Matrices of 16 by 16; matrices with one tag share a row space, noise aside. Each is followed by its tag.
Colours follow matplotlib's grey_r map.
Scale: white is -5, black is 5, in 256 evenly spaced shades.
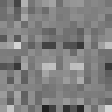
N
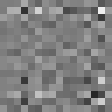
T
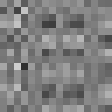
N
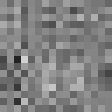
N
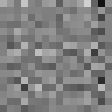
T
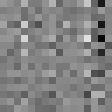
T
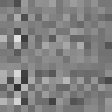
N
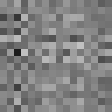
N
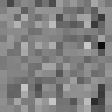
T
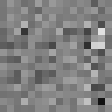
T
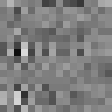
N
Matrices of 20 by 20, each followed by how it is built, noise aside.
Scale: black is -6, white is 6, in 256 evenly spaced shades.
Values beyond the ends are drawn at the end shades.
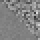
upper triangular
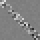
banded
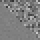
upper triangular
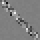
banded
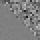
upper triangular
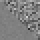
upper triangular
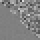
upper triangular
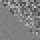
upper triangular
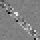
banded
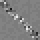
banded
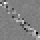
banded
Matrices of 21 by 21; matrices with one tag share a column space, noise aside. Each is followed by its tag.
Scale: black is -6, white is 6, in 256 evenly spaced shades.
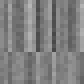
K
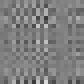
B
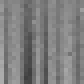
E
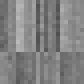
K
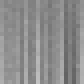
E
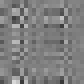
B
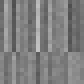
K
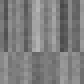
K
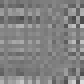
B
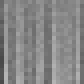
E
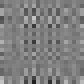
B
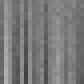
E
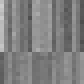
K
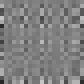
B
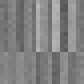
K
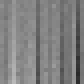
E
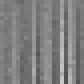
E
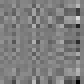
B
